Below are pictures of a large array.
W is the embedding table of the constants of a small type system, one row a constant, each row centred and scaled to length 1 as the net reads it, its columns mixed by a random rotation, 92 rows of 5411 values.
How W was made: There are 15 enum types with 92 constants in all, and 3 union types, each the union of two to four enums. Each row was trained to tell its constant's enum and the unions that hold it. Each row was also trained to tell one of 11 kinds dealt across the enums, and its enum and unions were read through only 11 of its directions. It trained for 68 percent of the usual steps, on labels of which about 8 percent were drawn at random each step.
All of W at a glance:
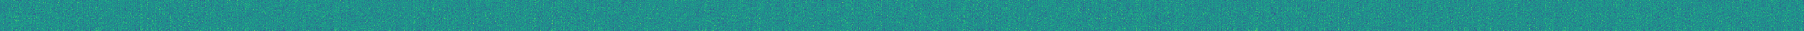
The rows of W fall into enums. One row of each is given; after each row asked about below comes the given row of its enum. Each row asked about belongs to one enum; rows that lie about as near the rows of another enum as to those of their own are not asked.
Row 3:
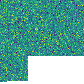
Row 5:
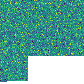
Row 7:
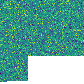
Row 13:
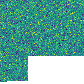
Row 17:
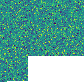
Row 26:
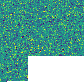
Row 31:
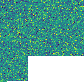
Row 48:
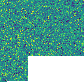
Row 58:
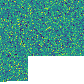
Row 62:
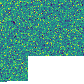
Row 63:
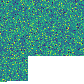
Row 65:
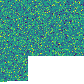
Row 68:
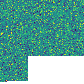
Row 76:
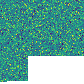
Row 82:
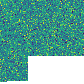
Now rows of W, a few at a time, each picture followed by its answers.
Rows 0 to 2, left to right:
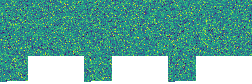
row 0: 13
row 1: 5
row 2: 3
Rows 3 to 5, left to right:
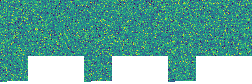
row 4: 17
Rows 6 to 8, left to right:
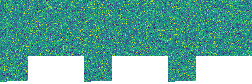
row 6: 76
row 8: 7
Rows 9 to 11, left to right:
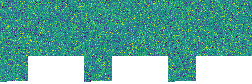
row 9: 17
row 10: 13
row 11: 48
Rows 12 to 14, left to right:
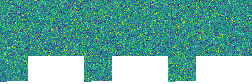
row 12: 5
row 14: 63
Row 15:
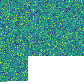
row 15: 68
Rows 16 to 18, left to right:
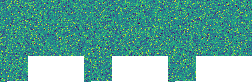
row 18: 62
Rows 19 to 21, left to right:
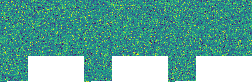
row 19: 76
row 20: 31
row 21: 26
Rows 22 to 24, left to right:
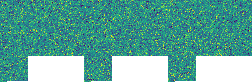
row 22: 63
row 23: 17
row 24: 48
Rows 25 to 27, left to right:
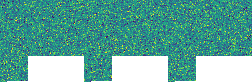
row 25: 31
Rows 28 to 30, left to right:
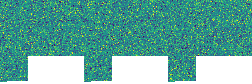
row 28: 48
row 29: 26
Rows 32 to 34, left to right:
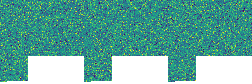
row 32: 5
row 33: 76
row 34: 76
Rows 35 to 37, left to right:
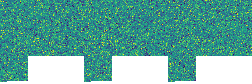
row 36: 48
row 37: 17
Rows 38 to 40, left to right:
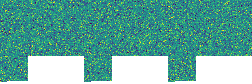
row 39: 3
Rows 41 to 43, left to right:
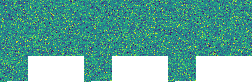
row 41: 31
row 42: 48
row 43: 76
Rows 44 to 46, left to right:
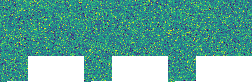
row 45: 62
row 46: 65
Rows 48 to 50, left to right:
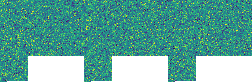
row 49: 62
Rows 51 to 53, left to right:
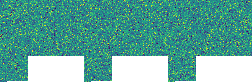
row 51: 3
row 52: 68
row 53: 26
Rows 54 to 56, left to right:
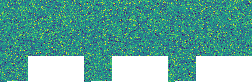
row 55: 5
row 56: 68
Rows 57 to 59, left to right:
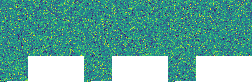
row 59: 5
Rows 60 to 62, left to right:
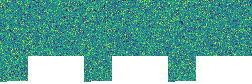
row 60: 26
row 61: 62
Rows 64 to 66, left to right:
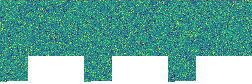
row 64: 62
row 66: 13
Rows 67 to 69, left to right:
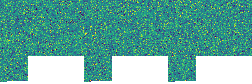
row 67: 3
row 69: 76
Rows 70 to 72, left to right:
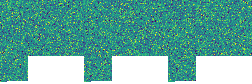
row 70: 62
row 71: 63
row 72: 31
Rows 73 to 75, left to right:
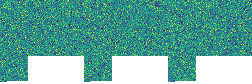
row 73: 7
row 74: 48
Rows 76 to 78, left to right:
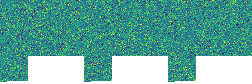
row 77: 3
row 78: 7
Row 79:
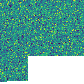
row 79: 82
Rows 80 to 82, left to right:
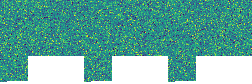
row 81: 26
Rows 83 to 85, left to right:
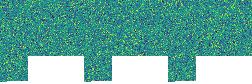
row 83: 31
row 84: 26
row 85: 82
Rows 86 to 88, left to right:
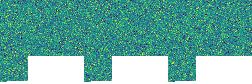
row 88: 63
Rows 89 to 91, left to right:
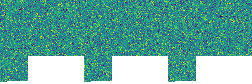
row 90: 68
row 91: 63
